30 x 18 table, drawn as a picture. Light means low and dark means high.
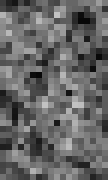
The top right is the ninth with the highest average. There are no regular stripes. The values follow a bell shape. There is no seam. Neither half mirrors the other. No single row or column stands out from its neighbours.
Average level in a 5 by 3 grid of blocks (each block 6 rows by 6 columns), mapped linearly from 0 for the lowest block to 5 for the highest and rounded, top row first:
204
025
311
411
323
